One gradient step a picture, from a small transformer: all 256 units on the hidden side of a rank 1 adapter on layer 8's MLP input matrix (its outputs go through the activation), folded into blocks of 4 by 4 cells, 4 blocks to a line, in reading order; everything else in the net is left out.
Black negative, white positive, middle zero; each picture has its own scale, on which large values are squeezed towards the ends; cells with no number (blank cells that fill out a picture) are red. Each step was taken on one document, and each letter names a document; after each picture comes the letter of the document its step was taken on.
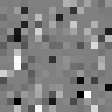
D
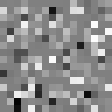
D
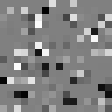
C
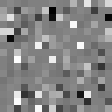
D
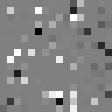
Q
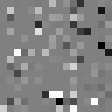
Q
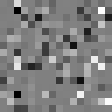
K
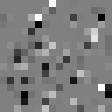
C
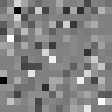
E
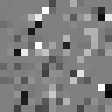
C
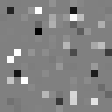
Q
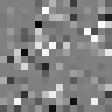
C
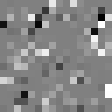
C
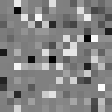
K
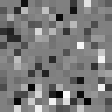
D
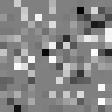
K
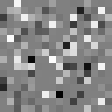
K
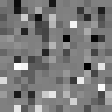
K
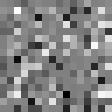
E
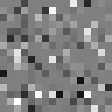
D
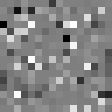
E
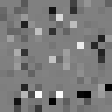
D
